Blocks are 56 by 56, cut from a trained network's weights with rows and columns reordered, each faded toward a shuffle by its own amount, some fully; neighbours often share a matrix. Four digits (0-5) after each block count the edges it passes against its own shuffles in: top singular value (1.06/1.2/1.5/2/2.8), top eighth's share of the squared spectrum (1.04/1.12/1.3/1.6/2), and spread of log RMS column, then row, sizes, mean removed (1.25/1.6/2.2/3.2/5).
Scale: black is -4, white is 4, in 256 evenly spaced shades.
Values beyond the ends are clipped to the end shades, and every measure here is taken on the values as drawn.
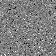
1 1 0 0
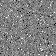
0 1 0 0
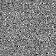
2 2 0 2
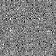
2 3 1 2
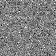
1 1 0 0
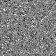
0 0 0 0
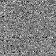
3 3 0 2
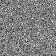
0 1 0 0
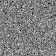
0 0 0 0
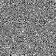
3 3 0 2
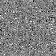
2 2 0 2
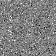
0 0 0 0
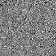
2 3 0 2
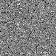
1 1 0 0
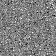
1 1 0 0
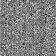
2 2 0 1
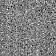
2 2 0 0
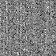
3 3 0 1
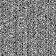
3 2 0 1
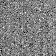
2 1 0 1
